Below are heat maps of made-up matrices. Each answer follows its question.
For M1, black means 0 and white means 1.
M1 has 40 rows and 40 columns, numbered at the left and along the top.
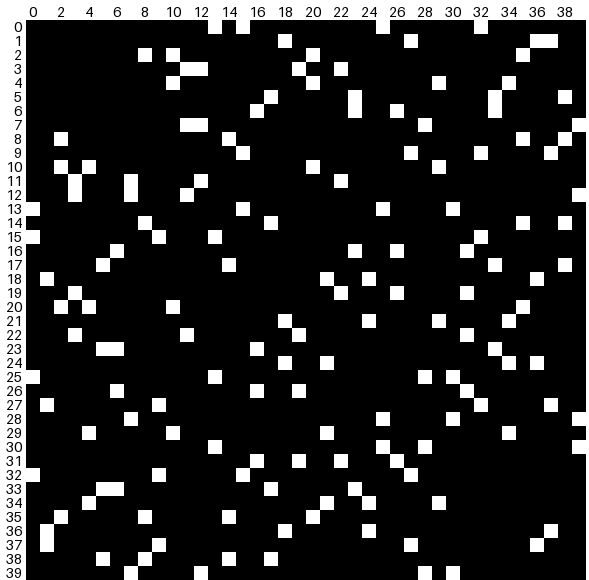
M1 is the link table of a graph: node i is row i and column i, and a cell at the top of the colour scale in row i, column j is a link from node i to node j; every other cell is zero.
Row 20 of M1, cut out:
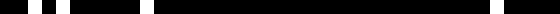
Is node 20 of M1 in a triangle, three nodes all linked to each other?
yes
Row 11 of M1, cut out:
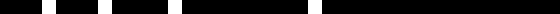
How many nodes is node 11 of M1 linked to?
4
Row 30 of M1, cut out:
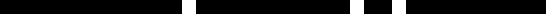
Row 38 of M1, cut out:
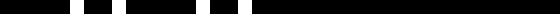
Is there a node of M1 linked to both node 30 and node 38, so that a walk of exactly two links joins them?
no
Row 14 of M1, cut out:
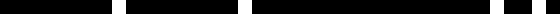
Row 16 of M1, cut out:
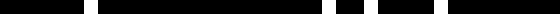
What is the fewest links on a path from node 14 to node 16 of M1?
4
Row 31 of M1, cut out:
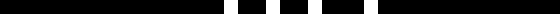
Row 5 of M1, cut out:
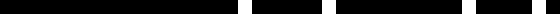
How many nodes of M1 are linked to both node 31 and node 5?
0
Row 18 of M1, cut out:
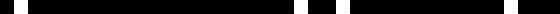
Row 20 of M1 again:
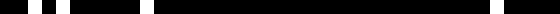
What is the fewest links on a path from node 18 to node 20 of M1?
4
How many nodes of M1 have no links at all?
0
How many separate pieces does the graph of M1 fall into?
1
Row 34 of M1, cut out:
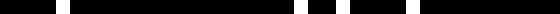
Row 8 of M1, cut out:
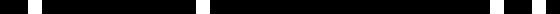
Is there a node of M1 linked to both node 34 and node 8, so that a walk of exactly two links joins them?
no
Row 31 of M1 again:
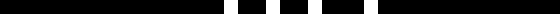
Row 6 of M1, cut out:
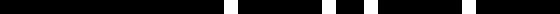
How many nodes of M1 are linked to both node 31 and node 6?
2
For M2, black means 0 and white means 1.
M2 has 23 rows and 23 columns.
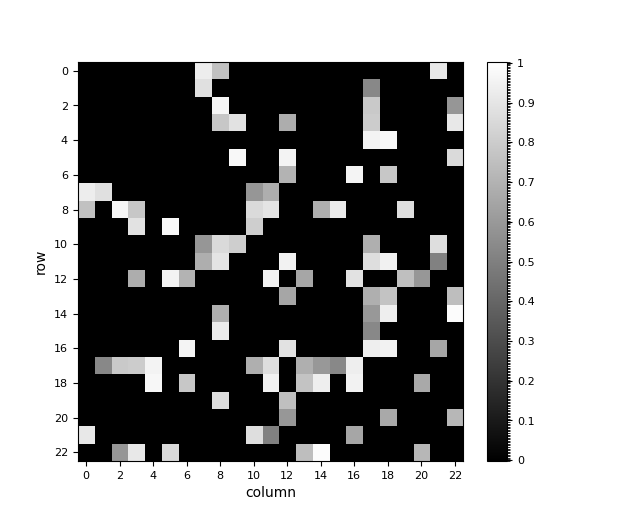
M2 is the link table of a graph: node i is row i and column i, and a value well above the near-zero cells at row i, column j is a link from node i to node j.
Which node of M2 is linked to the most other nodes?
node 17
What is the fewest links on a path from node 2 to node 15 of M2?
2
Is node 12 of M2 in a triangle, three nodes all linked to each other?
yes
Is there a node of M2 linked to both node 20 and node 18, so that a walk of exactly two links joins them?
no
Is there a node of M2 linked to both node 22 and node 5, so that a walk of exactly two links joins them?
no
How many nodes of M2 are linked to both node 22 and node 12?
4
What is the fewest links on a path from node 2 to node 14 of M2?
2
